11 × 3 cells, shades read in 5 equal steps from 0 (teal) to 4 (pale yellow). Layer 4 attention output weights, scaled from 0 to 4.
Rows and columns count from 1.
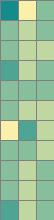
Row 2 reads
2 3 2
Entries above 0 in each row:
2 3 3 3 3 3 3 3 3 3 3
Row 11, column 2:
3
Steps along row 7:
down up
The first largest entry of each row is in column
2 2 2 2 1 2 1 3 2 2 2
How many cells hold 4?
2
